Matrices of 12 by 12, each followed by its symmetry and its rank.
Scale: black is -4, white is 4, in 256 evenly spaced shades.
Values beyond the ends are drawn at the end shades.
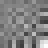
symmetric, rank two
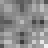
symmetric, rank two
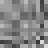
symmetric, rank two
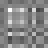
symmetric, rank one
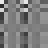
neither, rank one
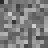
neither, full rank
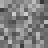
neither, full rank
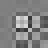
symmetric, rank one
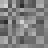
symmetric, rank two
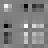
symmetric, rank one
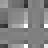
symmetric, rank one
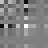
symmetric, rank one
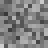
neither, full rank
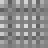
symmetric, rank one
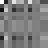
neither, rank one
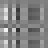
neither, rank one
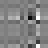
neither, rank one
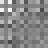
symmetric, rank two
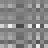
neither, rank one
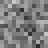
neither, full rank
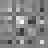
symmetric, rank two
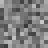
neither, full rank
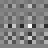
neither, rank one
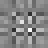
symmetric, rank two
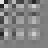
symmetric, rank one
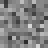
neither, full rank
